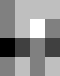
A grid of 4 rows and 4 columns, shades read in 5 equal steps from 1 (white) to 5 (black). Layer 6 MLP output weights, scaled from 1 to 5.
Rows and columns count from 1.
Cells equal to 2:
6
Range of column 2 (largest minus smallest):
2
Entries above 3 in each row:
0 0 3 0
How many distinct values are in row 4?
2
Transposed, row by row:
3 3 5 3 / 2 2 4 2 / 2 1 3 3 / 2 3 4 2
